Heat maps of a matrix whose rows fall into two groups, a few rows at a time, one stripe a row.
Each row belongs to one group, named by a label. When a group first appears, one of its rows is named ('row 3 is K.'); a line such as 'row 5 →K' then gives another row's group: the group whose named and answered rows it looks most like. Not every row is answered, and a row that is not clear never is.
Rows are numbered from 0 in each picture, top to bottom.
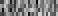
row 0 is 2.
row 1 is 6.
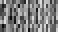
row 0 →6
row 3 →2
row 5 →6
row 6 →2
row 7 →2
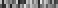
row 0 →6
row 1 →2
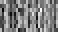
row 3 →6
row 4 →2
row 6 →2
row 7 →6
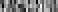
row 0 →2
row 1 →6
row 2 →6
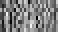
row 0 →2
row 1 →2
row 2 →6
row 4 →2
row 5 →6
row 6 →2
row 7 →2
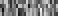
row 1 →2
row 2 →6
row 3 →6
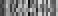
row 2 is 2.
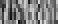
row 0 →2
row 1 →2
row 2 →6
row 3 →6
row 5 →6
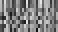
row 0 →6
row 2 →6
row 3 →6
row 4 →2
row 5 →6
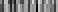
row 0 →6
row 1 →2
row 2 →2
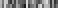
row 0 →6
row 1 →6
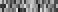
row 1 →2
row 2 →6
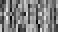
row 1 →2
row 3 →6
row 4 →2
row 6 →6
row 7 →6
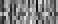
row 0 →2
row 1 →2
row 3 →6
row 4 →2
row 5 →2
